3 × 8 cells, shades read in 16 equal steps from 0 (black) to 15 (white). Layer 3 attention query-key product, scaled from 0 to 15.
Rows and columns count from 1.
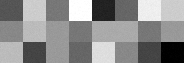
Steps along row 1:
up down up down up up down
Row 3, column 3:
9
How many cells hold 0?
1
